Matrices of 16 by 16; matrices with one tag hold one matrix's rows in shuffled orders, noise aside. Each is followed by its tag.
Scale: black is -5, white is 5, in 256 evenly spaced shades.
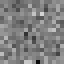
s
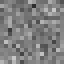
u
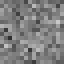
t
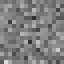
t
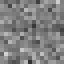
t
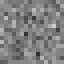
s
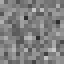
s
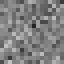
u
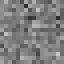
t
